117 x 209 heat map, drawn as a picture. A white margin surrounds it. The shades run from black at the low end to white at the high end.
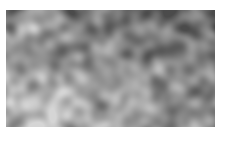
No single row or column stands out from its neighbours. Neither half mirrors the other. The bottom left is the ninth with the highest average. The top right is the ninth with the lowest average. Values rise toward the bottom left.
